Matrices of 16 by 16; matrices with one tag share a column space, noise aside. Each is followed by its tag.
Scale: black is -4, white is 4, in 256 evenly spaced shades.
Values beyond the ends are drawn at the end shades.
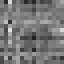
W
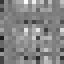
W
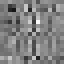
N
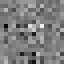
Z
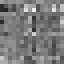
N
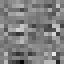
Z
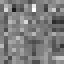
N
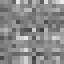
W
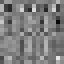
N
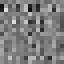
N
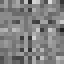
W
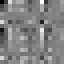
W
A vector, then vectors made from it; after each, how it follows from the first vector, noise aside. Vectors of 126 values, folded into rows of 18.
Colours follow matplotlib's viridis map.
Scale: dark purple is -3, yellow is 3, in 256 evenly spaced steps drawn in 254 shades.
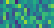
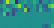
partly zeroed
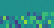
partly zeroed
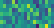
reversed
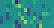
partly zeroed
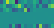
partly zeroed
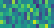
reversed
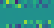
partly zeroed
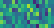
reversed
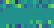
partly zeroed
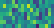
reversed
